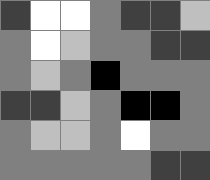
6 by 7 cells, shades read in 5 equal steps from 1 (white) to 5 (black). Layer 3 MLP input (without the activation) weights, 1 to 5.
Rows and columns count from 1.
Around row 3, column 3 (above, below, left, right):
2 2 2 5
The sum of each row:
19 20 22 26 17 23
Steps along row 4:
same down up up same down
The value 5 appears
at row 3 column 4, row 4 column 5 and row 4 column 6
